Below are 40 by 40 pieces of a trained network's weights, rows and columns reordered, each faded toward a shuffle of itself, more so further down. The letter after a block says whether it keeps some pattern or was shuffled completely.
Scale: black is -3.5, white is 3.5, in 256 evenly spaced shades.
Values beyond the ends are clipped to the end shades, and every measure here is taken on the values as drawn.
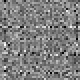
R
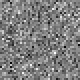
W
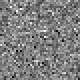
W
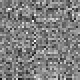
R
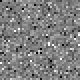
W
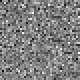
W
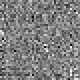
R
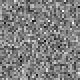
W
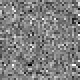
R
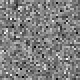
W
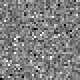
W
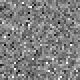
W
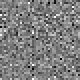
R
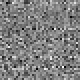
R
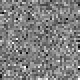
R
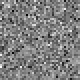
W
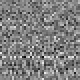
R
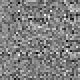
R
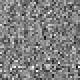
R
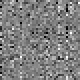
R
